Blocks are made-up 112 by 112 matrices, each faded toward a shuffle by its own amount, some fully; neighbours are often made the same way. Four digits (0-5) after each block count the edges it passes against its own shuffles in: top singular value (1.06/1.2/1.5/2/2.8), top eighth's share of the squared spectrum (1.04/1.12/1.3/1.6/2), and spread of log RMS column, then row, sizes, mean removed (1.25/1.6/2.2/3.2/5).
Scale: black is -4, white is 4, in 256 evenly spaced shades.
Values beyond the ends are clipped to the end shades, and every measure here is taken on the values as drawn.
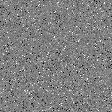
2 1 0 0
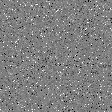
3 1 0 0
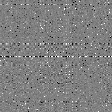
5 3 1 2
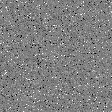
2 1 0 0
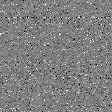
4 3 1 2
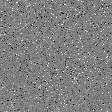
2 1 0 0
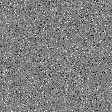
1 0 0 0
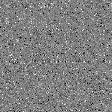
3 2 0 2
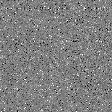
3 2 0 1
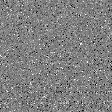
3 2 0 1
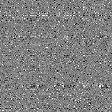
4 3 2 2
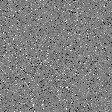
0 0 0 0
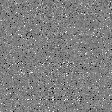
3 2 1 1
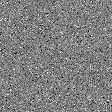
0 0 0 0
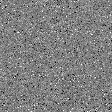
0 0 0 1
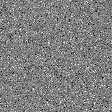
0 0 0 0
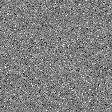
0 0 0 1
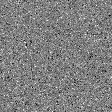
0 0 0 0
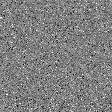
0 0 0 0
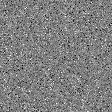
0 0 0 0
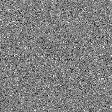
0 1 0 2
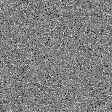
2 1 0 0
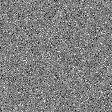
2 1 0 0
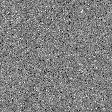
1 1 0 0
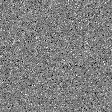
1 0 0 0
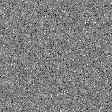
3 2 0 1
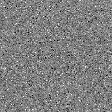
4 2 1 1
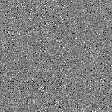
4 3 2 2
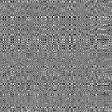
5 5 4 4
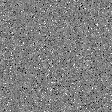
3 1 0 0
